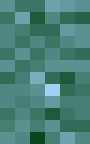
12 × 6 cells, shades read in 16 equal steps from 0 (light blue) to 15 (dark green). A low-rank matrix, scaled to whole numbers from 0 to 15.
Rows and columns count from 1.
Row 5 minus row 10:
0 -1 0 -5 0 2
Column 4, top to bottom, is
5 8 11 10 8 7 11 0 6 13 7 9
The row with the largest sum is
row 10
